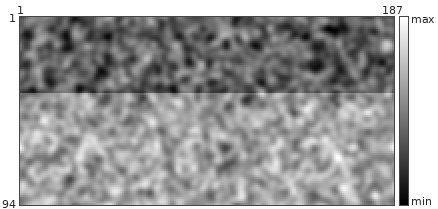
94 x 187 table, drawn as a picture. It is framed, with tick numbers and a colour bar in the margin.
Grain: blotchy. Lone odd cells: none. Stripes: none. Seam: horizontal, 40% of the way down, the bottom part higher.
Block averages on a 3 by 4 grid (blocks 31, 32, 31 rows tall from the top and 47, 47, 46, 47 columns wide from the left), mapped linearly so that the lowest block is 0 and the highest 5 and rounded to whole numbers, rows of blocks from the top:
0110
4434
5555
